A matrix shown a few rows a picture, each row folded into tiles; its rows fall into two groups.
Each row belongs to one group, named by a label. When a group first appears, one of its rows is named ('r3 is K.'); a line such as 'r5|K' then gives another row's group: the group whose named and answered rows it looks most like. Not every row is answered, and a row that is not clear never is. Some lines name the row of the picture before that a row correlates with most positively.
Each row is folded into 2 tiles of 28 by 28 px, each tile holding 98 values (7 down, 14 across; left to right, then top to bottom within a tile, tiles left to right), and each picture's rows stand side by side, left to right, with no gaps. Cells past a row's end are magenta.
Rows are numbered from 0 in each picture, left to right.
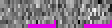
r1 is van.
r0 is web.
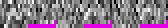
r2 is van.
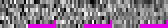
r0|van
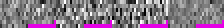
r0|van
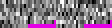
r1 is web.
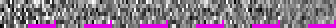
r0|web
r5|web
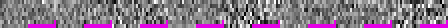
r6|web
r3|van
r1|van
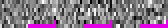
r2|web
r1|van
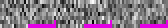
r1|web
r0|van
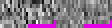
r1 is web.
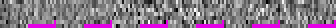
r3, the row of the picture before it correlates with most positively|0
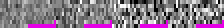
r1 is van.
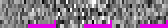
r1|web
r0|van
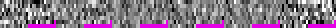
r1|web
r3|van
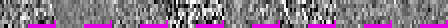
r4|van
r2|van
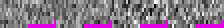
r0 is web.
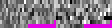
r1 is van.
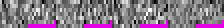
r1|van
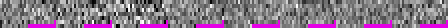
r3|van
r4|van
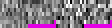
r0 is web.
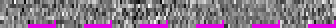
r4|web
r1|web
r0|van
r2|web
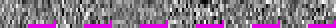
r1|van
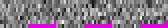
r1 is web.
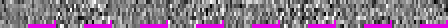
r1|web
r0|van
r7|van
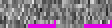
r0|web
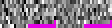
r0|van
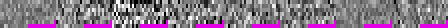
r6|web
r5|web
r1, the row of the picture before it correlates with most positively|0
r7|van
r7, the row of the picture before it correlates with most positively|0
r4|web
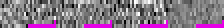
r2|web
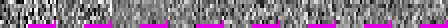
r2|web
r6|van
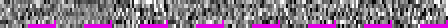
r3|web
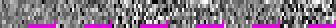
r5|web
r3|web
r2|van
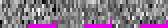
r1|web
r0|van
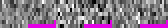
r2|web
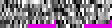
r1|van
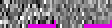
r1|web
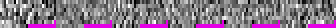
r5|web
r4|van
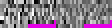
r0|van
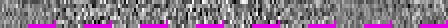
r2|van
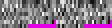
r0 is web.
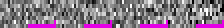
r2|web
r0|web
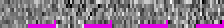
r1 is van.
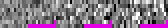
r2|web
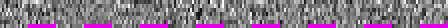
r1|van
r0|web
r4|web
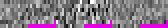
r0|web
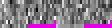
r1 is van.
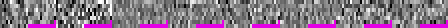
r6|van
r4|van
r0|van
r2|web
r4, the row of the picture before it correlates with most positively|1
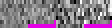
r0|van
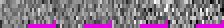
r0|van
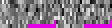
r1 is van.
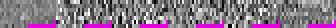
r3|van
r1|van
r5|web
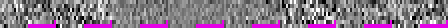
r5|van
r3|van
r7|web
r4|van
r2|van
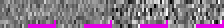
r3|van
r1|web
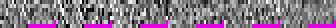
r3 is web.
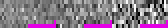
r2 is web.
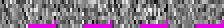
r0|van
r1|web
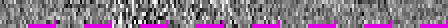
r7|web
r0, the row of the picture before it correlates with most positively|0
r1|van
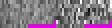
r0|van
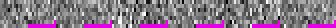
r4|van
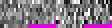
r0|web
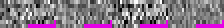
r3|web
